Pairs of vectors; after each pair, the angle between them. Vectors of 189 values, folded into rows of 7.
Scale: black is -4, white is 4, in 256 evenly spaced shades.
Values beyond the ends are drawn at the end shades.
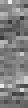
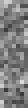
partly aligned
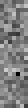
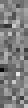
partly opposed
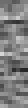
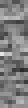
nearly parallel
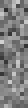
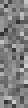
orthogonal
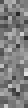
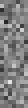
orthogonal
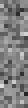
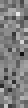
partly opposed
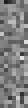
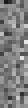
nearly parallel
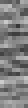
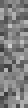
orthogonal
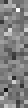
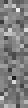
nearly parallel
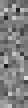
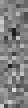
orthogonal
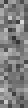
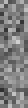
nearly opposite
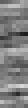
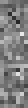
partly opposed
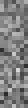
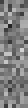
partly opposed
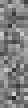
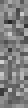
orthogonal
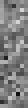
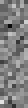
partly opposed
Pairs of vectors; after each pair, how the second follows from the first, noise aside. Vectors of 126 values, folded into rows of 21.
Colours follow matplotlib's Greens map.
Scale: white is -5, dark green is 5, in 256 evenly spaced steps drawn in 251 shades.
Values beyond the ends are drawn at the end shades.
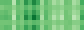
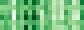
scaled up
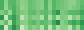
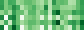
scaled up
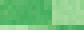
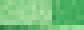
negated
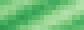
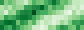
scaled up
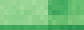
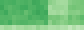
negated
